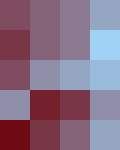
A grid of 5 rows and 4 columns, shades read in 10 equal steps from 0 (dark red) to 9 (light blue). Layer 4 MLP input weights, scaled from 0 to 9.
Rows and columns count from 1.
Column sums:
14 17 23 37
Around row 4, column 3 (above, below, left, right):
7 4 1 6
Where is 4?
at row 1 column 2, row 2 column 2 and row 5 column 3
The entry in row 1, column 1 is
3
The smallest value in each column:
0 1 2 6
